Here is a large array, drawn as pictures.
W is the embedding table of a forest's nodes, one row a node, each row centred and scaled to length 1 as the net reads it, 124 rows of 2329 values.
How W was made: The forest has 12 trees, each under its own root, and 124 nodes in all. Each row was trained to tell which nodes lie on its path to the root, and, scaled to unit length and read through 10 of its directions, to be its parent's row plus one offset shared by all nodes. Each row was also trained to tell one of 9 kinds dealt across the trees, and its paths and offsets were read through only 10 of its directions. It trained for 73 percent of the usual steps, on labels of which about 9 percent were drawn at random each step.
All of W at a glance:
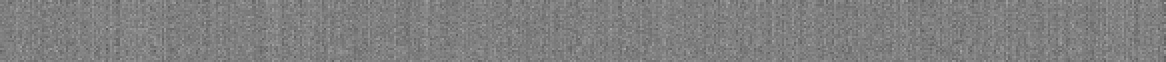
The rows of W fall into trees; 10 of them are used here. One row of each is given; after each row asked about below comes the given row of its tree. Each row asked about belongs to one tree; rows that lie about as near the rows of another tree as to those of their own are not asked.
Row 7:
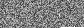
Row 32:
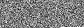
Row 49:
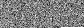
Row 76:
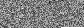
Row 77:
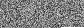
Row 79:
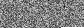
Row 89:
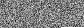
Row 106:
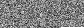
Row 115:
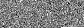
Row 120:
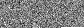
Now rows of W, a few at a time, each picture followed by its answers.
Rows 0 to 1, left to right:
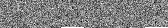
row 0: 89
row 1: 89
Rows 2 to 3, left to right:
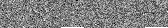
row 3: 106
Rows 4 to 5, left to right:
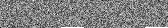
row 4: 89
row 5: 7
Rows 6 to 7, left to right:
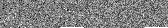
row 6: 49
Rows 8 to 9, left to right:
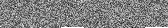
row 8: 106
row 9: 115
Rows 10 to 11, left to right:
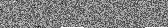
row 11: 79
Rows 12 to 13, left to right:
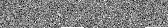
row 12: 106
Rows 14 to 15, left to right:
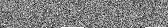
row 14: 115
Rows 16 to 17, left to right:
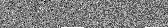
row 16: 120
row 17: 49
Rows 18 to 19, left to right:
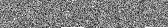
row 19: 32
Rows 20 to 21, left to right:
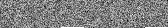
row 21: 120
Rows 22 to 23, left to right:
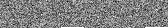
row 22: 106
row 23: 120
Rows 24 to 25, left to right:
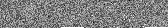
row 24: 77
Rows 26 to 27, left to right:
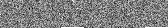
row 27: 32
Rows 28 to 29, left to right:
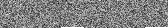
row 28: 49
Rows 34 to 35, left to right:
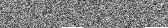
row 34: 120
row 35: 106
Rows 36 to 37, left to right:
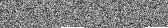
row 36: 32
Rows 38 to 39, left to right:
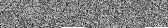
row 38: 115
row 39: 49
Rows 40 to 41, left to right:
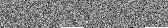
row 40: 79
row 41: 32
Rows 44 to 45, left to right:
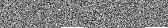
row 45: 120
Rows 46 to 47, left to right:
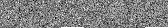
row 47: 115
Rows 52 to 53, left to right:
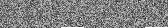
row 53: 49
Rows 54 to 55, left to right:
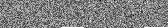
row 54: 7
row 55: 32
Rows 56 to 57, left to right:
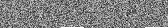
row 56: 7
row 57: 120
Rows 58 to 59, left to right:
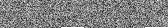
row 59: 120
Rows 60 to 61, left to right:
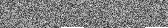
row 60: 106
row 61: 115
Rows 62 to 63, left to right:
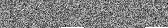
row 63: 89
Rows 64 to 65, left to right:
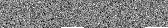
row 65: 115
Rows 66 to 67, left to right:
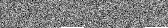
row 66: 32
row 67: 106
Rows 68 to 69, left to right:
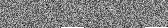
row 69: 89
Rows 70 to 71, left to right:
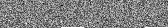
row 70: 120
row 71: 32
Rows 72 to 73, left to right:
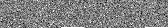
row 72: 120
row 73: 32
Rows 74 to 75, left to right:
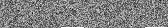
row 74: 79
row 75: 89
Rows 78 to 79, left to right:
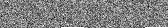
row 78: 120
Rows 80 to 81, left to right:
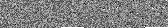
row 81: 115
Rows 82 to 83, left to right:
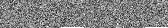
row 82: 106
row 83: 106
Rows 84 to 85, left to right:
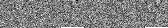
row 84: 106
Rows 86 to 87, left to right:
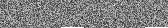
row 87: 115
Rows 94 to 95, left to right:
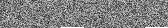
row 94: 32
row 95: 120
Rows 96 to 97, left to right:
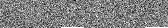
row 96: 115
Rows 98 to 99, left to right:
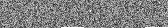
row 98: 115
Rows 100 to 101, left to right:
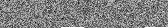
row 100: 120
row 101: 32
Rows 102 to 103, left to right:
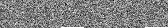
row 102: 32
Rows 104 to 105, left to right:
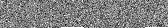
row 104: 106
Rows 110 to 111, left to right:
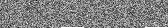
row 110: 32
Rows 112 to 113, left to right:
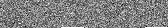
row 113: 89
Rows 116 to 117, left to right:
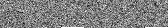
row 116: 115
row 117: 106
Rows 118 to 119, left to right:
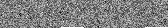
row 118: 106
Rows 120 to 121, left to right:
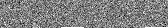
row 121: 32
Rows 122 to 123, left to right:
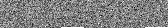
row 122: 120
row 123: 115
